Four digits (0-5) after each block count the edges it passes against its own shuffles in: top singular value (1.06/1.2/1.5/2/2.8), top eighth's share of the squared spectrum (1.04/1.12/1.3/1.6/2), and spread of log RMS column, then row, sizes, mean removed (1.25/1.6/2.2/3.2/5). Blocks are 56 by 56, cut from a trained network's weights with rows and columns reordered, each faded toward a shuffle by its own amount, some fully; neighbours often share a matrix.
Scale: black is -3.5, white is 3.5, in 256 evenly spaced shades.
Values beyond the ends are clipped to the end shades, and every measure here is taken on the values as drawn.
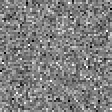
0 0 0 0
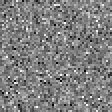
0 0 0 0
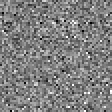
2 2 0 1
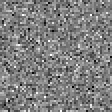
2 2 0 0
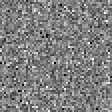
2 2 0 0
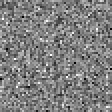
1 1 0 0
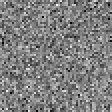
2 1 0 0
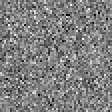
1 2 0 0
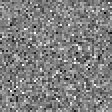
0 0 0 0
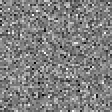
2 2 0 1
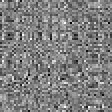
4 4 1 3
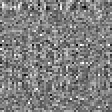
3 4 1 2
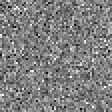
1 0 0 0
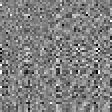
4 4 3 3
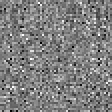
3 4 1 2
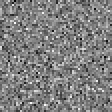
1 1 0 0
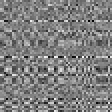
5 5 2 4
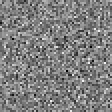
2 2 0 1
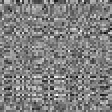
5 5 1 3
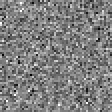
0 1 0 0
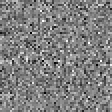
2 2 0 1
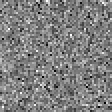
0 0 0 0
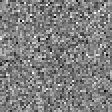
2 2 0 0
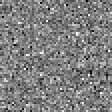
0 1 0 0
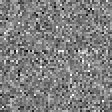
2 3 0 2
